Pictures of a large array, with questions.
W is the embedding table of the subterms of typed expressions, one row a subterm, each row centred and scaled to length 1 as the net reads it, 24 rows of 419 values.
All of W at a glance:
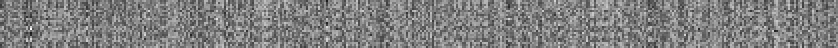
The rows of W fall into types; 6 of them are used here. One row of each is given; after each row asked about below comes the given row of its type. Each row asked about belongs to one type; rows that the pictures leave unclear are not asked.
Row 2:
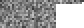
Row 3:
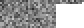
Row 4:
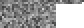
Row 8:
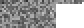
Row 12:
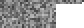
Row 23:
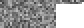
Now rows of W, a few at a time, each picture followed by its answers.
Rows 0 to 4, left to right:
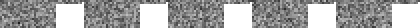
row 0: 8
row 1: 12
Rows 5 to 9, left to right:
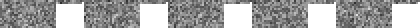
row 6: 4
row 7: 2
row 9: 23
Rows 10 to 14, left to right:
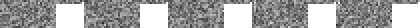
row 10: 8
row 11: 8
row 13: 2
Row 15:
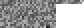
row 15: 3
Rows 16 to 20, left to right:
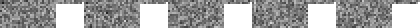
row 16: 8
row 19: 2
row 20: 23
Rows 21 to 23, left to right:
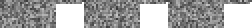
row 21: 12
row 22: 2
